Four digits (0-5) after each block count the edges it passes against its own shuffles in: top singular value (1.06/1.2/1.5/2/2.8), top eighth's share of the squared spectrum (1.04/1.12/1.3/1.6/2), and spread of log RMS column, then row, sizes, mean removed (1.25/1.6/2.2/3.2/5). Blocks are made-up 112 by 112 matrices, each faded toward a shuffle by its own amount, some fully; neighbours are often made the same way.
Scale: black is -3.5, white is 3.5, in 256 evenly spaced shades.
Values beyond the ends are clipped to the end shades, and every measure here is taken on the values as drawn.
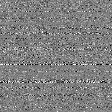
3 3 0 4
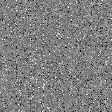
1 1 2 0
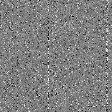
2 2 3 0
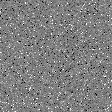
0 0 0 0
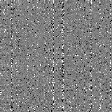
4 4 3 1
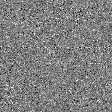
1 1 0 1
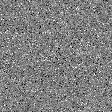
0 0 0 1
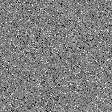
0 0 0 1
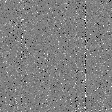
3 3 2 0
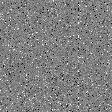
2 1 1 0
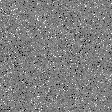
0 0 0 0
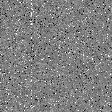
1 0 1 0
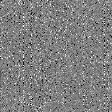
2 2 3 0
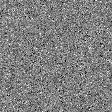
0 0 1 0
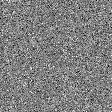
0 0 0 0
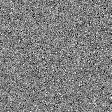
0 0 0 0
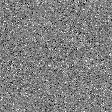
2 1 0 0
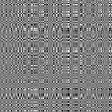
5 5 5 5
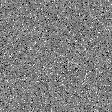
1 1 0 0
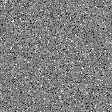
2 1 0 0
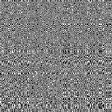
5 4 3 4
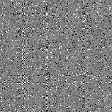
4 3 2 2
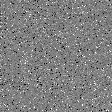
2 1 0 0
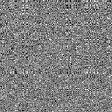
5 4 3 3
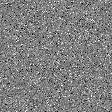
2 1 0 0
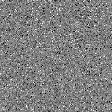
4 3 1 1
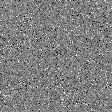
1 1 0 0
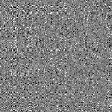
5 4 3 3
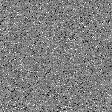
2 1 0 0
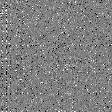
3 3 2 1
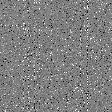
3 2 2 1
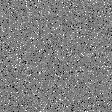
3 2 0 0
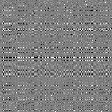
5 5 3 4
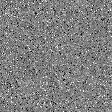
3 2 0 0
